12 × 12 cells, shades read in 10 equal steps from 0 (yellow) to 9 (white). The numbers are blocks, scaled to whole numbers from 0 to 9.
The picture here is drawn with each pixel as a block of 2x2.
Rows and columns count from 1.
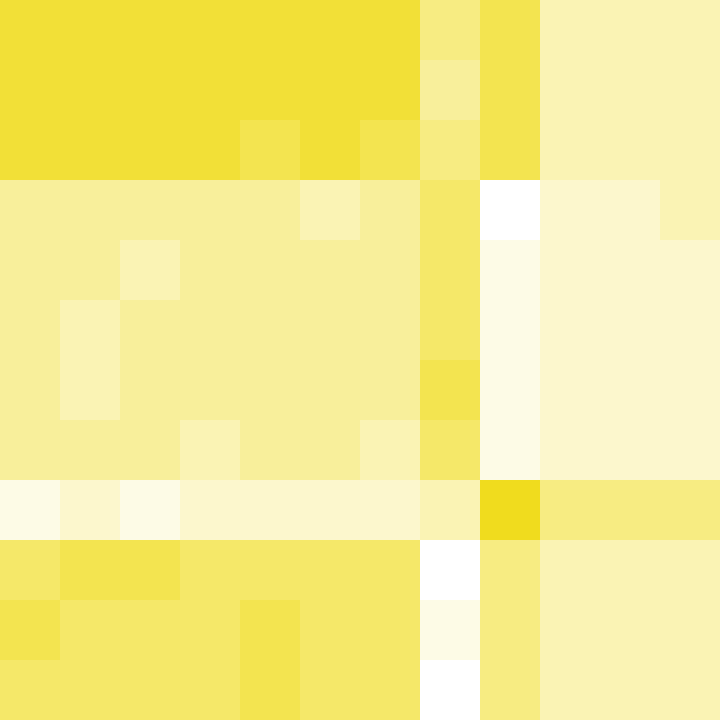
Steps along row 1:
same same same same same same up down up same same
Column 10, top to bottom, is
6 6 6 7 7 7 7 7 4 6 6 6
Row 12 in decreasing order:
9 6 6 6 4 3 3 3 3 3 3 2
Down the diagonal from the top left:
1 1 1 5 5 5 5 3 0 6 6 6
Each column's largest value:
8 7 8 7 7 7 7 9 9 7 7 7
